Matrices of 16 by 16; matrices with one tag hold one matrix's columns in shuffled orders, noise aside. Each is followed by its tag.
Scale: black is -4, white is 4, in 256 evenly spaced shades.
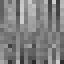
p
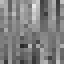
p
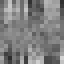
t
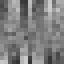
t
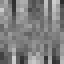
t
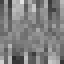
t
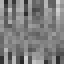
t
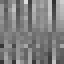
p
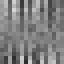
t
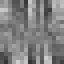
t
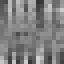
t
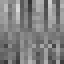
p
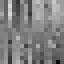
p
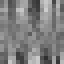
t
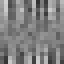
t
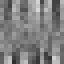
t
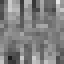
t
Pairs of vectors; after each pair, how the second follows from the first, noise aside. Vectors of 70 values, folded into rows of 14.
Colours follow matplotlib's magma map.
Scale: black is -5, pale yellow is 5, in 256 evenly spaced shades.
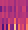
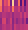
reversed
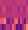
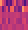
reversed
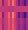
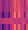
reversed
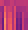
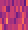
shuffled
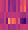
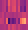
negated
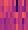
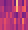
negated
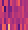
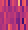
reversed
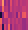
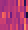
reversed
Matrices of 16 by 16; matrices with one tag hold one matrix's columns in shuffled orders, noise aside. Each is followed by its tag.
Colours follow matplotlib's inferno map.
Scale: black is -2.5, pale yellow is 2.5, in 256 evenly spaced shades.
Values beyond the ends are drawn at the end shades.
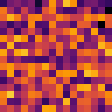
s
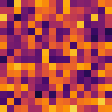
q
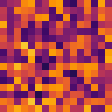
q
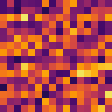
s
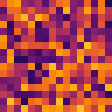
q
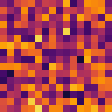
q
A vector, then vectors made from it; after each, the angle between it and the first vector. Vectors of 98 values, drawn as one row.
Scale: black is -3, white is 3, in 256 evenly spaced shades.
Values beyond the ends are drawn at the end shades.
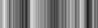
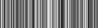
orthogonal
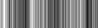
nearly parallel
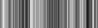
nearly parallel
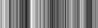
nearly parallel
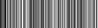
partly opposed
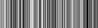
partly aligned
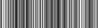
partly aligned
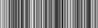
partly aligned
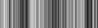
nearly parallel
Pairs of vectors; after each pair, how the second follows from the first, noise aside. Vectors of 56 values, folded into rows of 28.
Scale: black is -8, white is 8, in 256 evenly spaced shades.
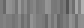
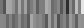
scaled up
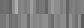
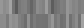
negated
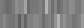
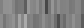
negated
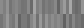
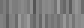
negated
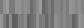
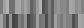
scaled up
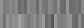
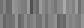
reversed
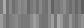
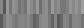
negated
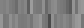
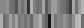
scaled up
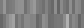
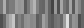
scaled up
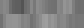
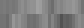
reversed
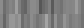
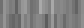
negated
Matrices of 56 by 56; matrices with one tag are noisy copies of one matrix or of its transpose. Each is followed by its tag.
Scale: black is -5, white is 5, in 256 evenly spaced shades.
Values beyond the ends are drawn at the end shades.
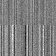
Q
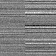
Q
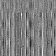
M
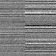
Q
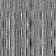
M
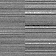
Q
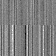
Q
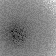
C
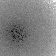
C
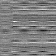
M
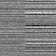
Q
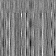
M
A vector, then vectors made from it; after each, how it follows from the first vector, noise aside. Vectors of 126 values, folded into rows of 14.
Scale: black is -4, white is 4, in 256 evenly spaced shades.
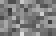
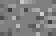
partly zeroed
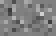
partly zeroed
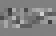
partly zeroed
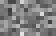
copied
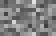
reversed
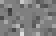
partly zeroed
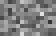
copied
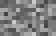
reversed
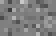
partly zeroed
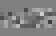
partly zeroed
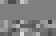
partly zeroed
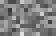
copied
